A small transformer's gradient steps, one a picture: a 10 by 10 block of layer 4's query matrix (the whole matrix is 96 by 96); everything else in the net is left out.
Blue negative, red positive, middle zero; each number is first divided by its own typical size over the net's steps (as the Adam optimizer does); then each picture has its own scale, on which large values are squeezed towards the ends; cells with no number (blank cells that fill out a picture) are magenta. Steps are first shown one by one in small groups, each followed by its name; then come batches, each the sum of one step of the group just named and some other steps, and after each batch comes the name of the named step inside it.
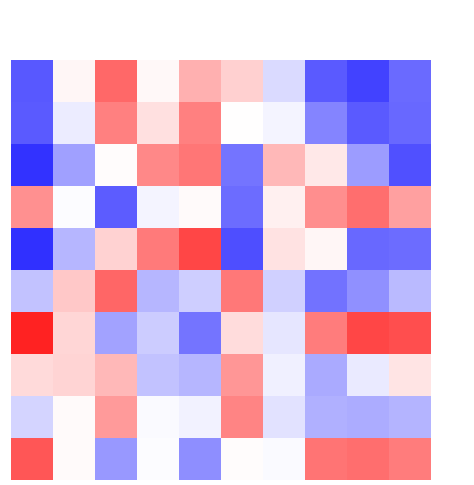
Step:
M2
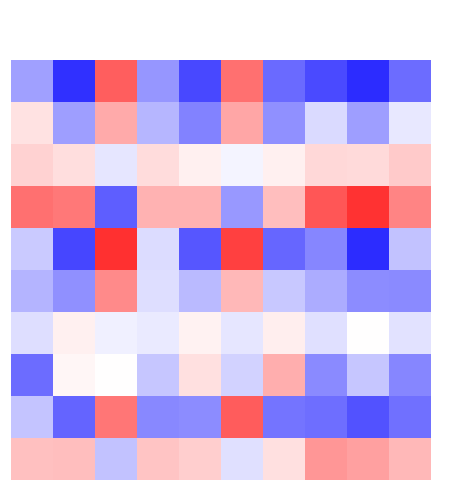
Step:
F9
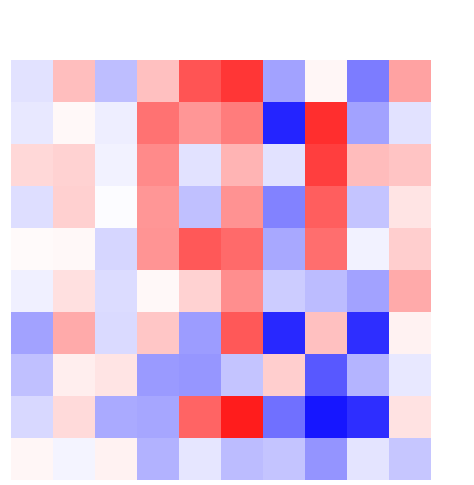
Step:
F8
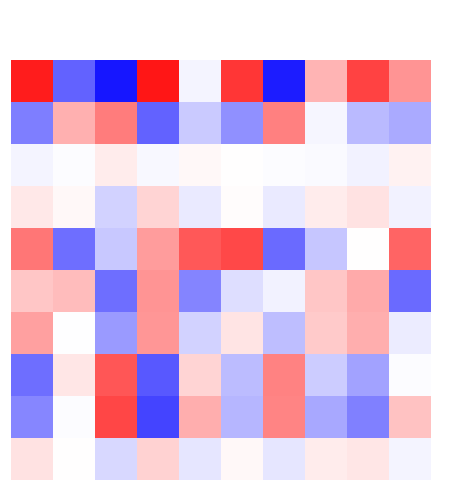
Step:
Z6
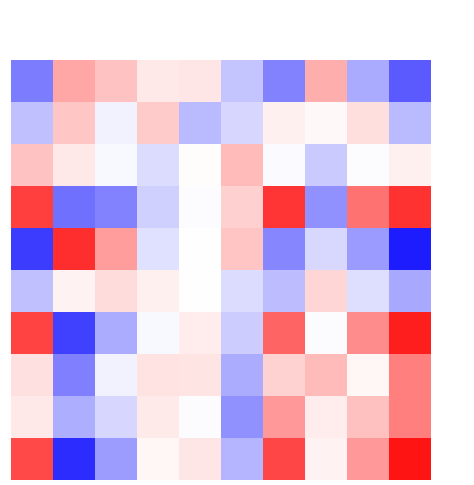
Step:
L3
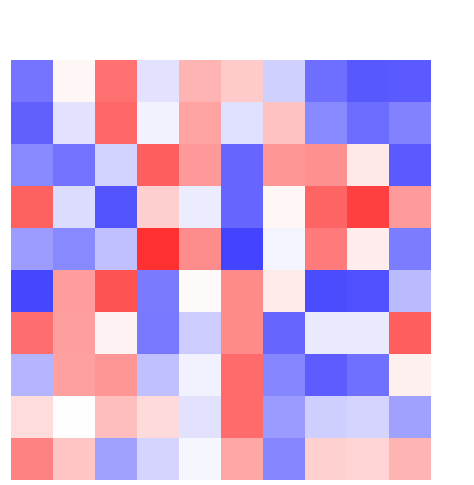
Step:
M2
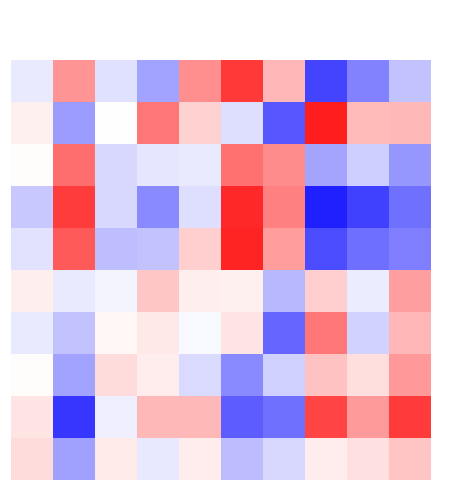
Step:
F8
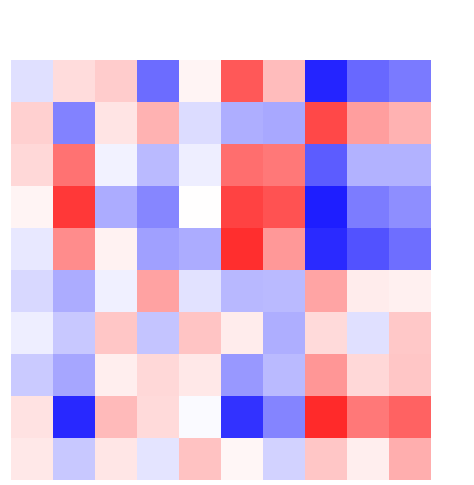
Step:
F9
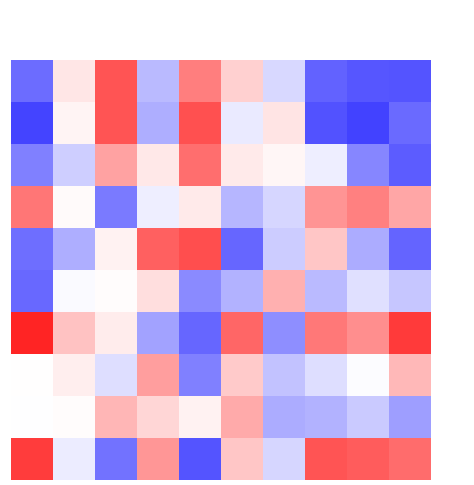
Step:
M2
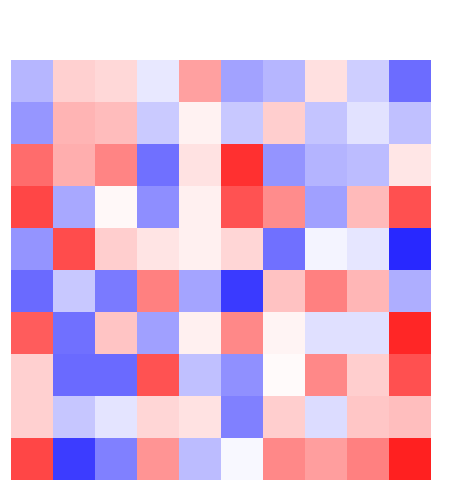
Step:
L3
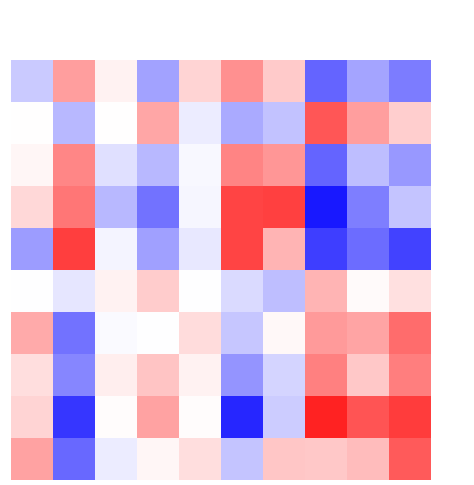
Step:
L3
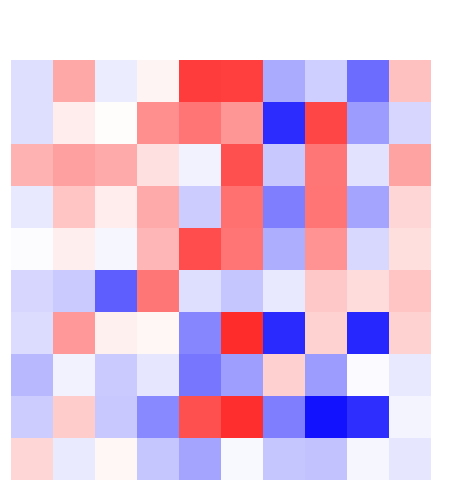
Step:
F8
